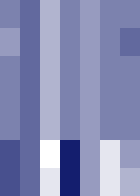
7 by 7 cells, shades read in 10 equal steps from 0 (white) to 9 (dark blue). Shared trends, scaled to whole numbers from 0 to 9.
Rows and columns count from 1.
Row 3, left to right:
5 6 3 5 4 5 5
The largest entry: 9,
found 2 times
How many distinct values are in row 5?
4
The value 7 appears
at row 6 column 1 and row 7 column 1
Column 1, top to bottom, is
5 4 5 5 5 7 7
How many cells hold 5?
18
